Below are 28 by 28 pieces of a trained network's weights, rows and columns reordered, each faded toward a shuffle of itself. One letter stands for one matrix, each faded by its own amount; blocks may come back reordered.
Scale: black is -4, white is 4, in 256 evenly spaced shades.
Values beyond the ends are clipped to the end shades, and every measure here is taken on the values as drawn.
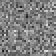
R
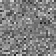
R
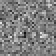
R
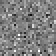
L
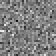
L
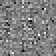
L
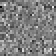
R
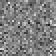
L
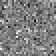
L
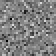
L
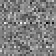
R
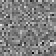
R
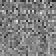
R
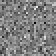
L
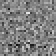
R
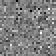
L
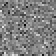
L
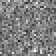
L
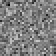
L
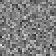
R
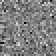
L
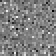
L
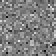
L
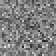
R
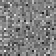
L
